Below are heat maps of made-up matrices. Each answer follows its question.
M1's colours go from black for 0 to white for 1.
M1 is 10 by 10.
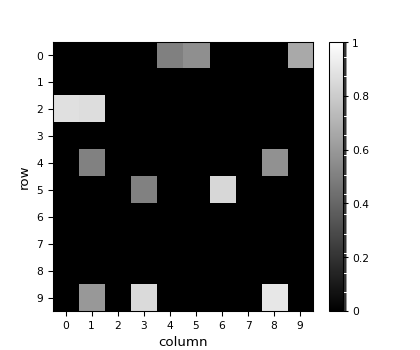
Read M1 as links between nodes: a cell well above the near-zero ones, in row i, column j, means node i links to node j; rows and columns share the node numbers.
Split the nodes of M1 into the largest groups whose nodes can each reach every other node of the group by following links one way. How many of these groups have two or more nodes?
0
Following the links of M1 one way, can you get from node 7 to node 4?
no
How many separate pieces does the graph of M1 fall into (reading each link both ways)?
2
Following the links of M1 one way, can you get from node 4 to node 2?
no
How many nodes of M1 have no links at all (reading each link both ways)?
1
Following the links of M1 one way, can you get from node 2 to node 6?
yes
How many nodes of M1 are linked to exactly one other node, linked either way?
1
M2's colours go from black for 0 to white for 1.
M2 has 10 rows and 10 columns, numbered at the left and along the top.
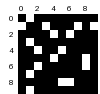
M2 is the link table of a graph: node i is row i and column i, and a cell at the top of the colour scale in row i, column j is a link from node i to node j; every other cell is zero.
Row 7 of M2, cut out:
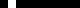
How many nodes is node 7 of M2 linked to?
1
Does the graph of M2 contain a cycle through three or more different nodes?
yes
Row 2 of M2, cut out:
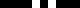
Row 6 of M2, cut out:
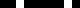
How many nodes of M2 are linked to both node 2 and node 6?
0
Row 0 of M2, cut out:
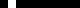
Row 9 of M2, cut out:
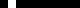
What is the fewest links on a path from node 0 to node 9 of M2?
2
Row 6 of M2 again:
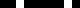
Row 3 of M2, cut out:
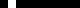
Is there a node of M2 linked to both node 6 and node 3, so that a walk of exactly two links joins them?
no
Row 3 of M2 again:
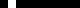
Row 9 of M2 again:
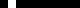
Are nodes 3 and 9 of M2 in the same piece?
yes
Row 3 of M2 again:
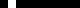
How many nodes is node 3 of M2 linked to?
1
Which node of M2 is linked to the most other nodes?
node 1
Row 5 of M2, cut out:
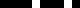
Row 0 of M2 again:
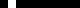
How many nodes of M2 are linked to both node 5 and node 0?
0
